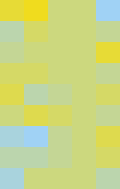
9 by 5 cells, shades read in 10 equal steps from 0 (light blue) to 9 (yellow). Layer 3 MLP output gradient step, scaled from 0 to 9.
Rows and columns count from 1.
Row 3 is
4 5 5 5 8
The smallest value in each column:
1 0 4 5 0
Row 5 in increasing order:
3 4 5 6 7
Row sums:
27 23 27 26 25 27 17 21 19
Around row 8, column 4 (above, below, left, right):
5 5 4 6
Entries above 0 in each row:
4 5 5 5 5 5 4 5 5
